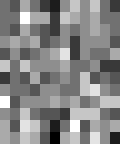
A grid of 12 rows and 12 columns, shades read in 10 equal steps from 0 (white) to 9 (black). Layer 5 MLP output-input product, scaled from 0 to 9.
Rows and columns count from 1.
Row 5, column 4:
5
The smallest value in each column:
0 3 0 2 3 3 1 0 2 1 2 2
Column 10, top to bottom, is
2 3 3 4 5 4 6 1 4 2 3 1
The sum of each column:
48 60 38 48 61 69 46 46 47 38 54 63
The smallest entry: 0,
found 3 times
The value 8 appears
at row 1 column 6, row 11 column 6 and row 12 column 12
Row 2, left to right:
5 5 0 3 3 7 2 3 4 3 5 5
